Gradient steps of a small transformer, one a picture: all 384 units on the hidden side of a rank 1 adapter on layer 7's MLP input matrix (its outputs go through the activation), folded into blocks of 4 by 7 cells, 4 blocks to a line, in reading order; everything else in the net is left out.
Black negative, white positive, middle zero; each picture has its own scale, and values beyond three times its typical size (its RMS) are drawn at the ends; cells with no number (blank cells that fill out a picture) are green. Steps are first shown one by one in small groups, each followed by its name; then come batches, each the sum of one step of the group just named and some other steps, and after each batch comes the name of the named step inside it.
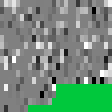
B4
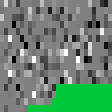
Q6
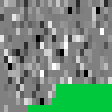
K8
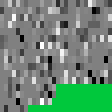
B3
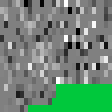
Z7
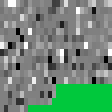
B4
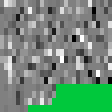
Q6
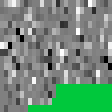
Q6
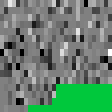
K8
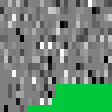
B3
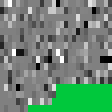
B3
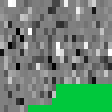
Q6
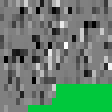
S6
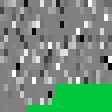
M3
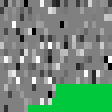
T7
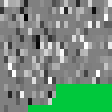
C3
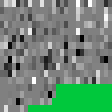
M3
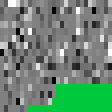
S6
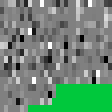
T7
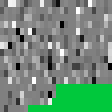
T7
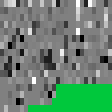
M3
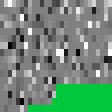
C3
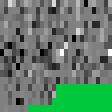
S6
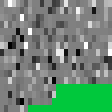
C3
